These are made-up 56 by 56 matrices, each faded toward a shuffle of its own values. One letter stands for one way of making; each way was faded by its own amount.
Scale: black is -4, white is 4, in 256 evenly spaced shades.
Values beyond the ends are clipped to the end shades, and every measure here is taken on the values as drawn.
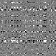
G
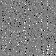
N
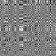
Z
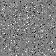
N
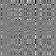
Z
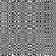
Z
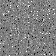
N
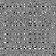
G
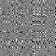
G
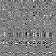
G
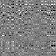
G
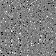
N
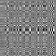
Z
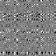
G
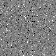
N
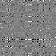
G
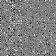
N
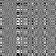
Z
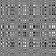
Z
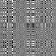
Z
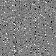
N
